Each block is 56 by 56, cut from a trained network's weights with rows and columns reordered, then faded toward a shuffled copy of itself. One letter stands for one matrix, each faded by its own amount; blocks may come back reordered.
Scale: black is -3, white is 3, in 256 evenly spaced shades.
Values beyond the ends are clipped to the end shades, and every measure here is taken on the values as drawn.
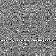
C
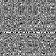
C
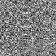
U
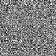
C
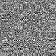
U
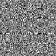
U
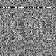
C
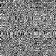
C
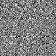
U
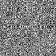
U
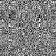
C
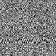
U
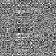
C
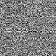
U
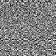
C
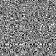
U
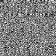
U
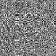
C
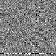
C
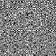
U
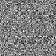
U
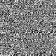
U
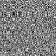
C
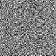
U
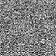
U
